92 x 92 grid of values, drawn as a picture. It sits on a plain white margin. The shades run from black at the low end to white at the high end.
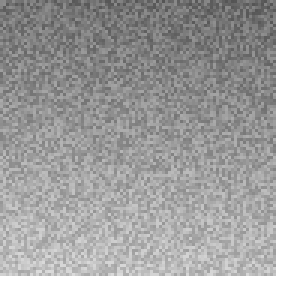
Grain: fine. Odd rows or columns: none. Slope: up to the bottom. Average level on the scale: 60%.
